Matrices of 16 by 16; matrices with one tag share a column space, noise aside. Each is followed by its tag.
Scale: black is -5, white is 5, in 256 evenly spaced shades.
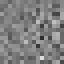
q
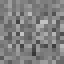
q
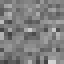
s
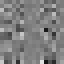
s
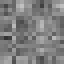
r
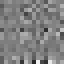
s
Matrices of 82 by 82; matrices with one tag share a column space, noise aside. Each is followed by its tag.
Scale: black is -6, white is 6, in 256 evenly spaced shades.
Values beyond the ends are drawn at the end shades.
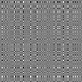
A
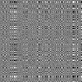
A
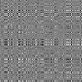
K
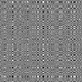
A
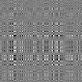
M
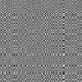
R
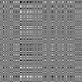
A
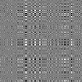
K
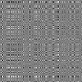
A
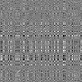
M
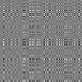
K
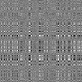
M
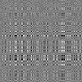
M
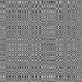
A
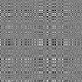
K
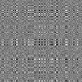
K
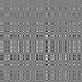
M
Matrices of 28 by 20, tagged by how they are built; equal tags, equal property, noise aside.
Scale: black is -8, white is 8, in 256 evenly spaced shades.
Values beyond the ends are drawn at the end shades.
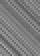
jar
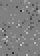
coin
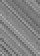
jar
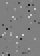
coin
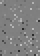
coin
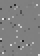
coin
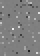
coin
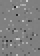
coin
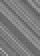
jar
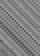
jar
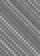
jar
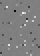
coin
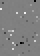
coin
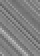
jar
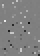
coin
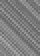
jar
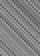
jar
